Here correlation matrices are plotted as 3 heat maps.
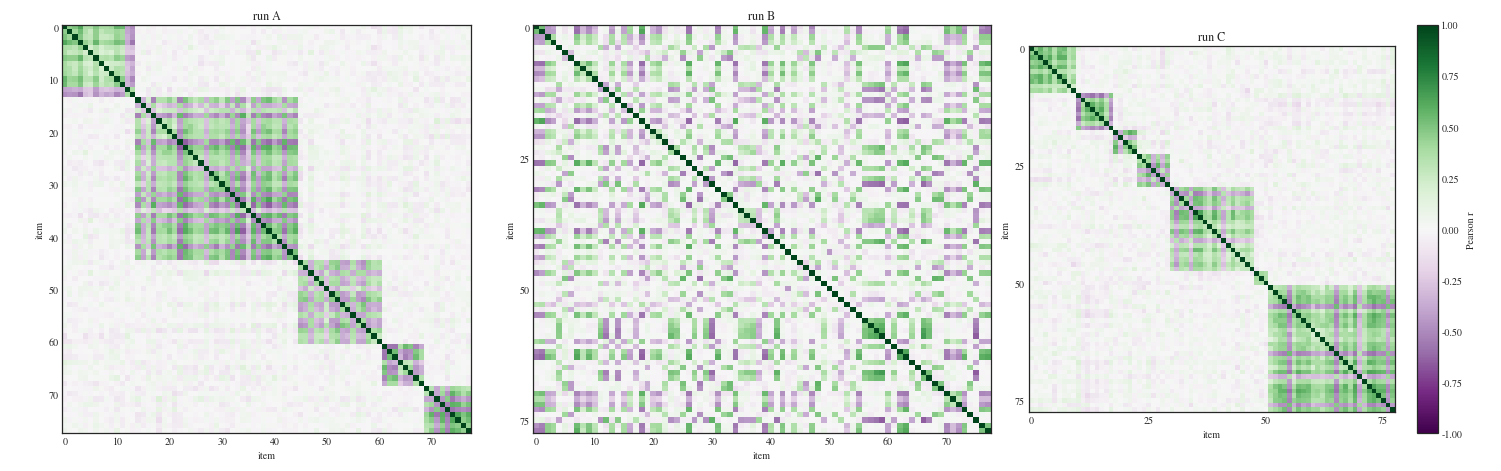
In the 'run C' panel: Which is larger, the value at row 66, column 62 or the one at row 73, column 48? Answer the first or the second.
the first
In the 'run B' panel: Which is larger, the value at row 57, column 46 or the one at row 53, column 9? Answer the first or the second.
the first
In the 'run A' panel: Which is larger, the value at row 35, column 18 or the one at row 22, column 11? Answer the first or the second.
the second
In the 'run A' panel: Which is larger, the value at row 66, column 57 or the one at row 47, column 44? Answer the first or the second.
the second
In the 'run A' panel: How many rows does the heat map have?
78
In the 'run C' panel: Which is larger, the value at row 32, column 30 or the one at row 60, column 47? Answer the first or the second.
the first
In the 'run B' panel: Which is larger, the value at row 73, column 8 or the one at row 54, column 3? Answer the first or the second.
the first
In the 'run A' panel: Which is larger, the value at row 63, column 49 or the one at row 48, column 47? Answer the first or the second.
the first
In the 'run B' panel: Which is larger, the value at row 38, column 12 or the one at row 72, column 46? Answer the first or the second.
the first
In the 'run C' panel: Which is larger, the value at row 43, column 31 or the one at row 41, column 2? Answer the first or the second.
the second
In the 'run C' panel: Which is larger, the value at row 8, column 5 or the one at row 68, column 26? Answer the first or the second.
the first
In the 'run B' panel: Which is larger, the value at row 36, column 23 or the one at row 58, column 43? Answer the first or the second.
the first
